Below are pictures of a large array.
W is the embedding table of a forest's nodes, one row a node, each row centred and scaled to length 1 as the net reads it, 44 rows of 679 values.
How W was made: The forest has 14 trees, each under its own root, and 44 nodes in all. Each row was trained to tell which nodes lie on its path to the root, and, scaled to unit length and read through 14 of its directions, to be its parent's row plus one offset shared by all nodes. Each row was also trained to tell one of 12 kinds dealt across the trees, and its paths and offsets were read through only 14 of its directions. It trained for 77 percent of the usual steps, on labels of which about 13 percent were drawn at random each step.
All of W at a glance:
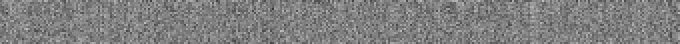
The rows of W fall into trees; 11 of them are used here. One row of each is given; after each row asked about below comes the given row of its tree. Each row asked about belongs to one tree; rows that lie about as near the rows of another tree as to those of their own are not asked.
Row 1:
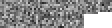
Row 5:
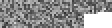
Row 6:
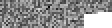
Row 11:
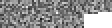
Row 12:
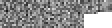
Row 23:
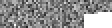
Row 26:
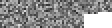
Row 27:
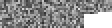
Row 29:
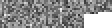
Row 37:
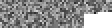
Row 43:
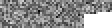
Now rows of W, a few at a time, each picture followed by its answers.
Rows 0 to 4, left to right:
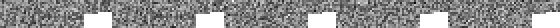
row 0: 1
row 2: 5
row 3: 11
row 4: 12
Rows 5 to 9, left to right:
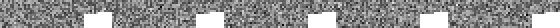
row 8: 12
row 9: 43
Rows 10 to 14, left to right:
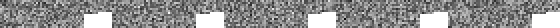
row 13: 12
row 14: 27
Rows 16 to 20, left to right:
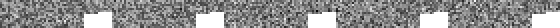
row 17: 5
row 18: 29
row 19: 37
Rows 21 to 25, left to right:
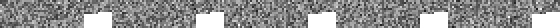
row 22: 37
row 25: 29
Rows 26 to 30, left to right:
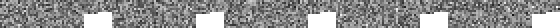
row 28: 11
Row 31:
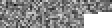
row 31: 23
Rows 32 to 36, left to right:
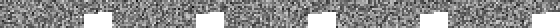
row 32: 37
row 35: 11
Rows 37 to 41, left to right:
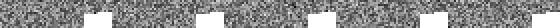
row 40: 26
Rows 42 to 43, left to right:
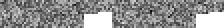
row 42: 27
